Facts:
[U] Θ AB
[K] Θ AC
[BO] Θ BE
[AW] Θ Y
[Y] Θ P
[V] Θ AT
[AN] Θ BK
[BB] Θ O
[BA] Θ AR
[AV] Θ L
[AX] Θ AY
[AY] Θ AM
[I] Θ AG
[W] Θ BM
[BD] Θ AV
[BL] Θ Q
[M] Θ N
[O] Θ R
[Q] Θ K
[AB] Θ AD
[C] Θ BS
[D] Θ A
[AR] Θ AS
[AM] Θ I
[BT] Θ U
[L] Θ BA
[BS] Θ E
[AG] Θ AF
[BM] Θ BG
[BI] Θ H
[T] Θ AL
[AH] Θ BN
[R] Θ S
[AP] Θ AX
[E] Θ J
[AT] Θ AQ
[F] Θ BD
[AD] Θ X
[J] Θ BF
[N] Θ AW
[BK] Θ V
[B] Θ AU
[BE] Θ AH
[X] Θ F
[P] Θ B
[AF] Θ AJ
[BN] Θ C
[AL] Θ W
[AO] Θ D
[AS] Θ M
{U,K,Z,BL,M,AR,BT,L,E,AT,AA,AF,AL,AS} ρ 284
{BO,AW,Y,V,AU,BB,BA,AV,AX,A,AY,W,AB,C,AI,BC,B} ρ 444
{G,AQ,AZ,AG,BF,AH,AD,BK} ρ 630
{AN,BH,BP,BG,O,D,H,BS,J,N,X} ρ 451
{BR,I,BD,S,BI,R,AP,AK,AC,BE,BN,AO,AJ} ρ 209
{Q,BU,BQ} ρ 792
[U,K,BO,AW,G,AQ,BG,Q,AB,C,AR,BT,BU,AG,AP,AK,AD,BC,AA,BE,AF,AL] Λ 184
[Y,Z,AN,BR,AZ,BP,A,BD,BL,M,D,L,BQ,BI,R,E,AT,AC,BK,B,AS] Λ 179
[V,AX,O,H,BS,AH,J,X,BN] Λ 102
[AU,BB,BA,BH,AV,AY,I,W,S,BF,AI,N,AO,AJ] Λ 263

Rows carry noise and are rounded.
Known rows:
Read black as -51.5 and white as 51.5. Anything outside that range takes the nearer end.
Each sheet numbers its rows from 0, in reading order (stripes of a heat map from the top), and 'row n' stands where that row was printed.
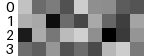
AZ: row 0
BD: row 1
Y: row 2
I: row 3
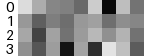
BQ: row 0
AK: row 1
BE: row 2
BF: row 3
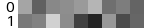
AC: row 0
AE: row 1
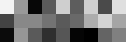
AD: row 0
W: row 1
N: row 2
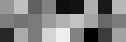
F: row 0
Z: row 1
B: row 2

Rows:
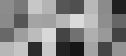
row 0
BN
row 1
E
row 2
AX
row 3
X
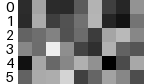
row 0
AR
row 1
AS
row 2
S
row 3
AM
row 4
AW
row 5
V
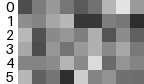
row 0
AY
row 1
O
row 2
AN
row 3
AP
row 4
A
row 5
G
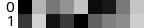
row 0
AU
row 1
AV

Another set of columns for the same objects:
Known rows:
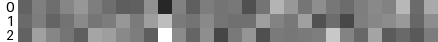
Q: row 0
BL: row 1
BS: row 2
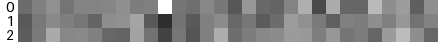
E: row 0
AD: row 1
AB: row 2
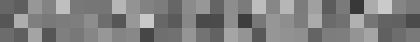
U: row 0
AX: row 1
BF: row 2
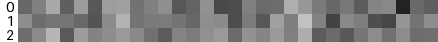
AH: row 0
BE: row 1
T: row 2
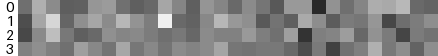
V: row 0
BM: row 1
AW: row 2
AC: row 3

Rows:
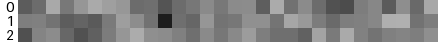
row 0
F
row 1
AQ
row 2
BG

